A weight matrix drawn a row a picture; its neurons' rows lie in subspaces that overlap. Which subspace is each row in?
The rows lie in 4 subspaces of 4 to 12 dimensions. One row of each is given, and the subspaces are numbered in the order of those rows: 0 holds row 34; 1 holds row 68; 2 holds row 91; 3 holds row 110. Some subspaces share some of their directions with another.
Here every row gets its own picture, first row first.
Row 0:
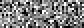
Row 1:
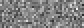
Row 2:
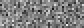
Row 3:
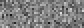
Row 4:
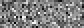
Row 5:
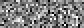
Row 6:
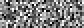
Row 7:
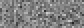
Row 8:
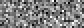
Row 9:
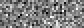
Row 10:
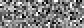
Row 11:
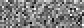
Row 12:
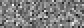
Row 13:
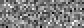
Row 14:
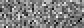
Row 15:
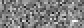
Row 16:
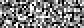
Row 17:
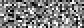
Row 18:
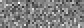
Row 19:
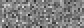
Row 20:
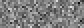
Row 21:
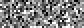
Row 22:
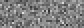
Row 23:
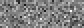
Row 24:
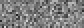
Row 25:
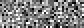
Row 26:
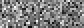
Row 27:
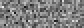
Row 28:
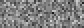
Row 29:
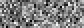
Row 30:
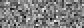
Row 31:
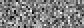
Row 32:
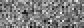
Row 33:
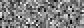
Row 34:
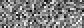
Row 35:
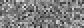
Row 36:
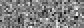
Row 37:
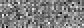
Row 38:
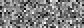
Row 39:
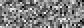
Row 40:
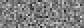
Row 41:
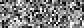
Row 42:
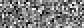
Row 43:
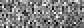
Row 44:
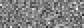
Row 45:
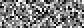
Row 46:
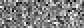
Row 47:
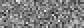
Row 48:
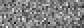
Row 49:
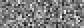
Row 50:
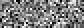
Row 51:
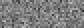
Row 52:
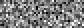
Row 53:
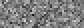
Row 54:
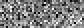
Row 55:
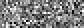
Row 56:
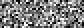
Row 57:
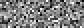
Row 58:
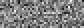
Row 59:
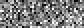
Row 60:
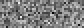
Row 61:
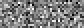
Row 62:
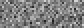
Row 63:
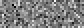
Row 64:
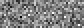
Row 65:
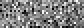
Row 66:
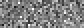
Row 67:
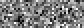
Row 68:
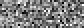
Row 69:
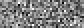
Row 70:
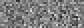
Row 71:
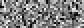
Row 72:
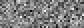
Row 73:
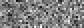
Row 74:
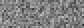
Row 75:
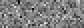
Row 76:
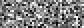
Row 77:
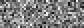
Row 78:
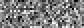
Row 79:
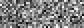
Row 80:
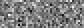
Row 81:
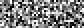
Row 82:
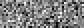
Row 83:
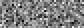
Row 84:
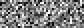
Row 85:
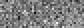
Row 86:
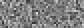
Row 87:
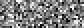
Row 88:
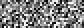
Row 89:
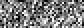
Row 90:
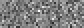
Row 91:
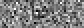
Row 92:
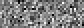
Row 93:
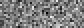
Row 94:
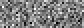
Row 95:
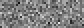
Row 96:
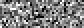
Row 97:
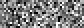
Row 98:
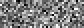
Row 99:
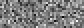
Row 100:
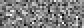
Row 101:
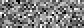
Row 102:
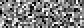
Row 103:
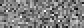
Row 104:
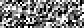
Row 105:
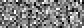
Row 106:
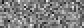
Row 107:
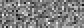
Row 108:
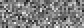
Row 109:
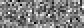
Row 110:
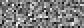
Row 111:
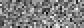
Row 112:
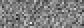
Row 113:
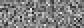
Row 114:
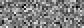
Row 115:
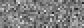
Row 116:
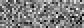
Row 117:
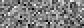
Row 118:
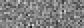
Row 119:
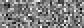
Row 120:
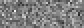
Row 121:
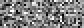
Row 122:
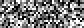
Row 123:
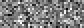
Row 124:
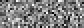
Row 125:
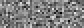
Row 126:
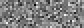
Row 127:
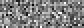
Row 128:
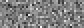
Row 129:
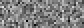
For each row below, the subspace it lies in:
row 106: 2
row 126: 2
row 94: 0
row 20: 2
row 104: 2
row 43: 0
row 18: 1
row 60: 1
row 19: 2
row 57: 2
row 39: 2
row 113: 2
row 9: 3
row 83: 3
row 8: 3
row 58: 2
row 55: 2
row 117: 1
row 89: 0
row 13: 3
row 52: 3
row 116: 0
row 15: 2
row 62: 0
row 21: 0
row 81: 3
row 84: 2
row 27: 2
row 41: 2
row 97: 2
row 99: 2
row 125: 2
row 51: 0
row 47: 0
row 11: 0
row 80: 1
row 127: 1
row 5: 1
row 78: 0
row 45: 2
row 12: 3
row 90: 2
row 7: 3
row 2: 1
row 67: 1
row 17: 1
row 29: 2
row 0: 0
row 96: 2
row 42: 0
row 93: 3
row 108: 2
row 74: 0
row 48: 2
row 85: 0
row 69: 1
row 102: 3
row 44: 0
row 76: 1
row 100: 1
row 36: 1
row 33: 2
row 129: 2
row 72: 0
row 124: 1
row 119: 1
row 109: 2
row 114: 2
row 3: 1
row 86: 2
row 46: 2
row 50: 0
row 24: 0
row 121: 1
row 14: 0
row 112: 0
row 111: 3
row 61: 1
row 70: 1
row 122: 1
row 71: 2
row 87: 1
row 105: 2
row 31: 2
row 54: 0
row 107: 3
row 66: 1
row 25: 0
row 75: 3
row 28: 3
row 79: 0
